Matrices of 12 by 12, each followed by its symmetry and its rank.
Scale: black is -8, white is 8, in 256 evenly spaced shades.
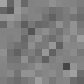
symmetric, full rank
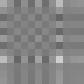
symmetric, rank one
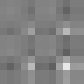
symmetric, rank one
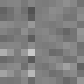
neither, rank two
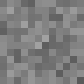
symmetric, full rank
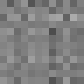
neither, rank two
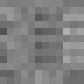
neither, rank two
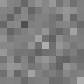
symmetric, full rank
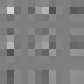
symmetric, rank one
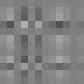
neither, rank one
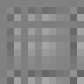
symmetric, rank one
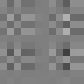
neither, rank one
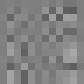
neither, rank two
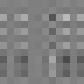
neither, rank one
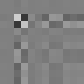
symmetric, rank one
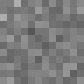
symmetric, full rank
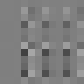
neither, rank one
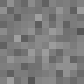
symmetric, full rank
